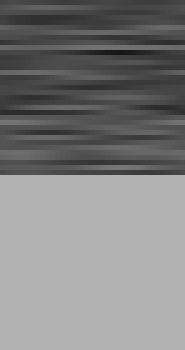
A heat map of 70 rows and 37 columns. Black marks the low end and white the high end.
It is made of 2 by 1 panels. Panel 1,1: low, streaked across. Panel 2,1: high, flat.
